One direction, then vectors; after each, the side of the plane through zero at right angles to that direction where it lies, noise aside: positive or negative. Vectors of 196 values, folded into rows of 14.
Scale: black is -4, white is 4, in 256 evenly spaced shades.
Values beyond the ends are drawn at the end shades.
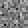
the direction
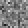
positive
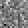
positive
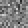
negative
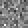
negative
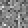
negative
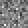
negative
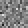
negative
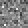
negative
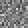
negative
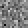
positive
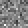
negative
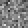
negative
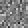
negative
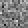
positive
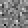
positive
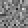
positive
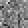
positive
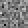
positive
